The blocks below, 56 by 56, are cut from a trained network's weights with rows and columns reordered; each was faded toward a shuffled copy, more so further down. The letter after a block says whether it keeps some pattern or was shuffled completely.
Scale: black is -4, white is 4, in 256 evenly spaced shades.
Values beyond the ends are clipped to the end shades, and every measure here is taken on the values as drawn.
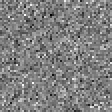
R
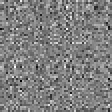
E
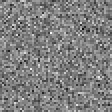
R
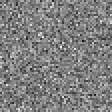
R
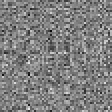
E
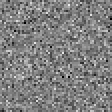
R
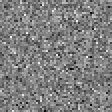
R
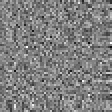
E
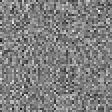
E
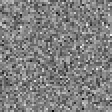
R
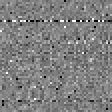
E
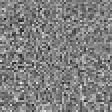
E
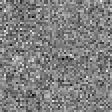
E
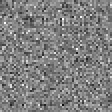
E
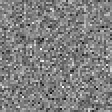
R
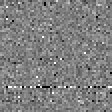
E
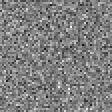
R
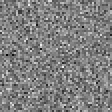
R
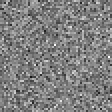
R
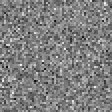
R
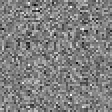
E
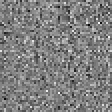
E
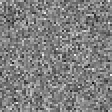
R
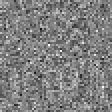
E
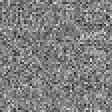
E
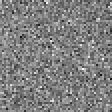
R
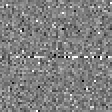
E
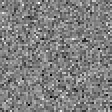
R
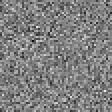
E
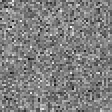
E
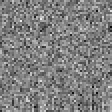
E
